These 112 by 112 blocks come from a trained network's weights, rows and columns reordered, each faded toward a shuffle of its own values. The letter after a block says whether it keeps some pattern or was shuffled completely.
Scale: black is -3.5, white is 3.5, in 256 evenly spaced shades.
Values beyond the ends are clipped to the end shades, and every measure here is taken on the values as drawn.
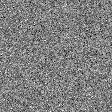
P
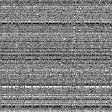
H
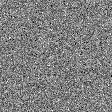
P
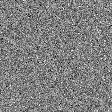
P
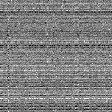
H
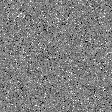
P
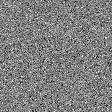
P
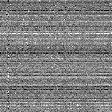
H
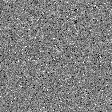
P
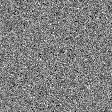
P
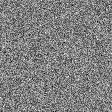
P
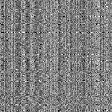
H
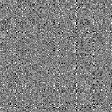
H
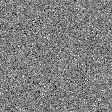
P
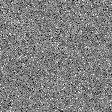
P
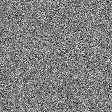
P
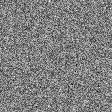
P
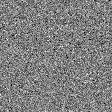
P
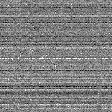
H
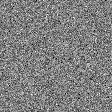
P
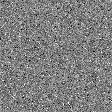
P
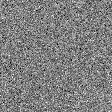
P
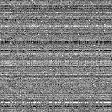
H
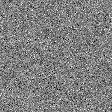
P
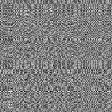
H
